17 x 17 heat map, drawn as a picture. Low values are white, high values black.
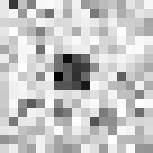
Mirror symmetry: none. Slope: none. Histogram: skewed, a long tail of high values. Average level on the scale: 20%. Ninth with the highest average: centre. Odd patch: higher, in the centre.
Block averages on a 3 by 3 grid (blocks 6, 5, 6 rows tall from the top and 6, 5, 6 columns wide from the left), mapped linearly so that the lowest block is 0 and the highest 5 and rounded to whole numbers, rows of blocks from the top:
100
051
111
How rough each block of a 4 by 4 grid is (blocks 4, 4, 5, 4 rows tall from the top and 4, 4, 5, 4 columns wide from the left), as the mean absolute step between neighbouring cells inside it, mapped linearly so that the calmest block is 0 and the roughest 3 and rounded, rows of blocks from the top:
2 2 1 0 | 1 2 1 0 | 1 3 2 2 | 1 1 1 1
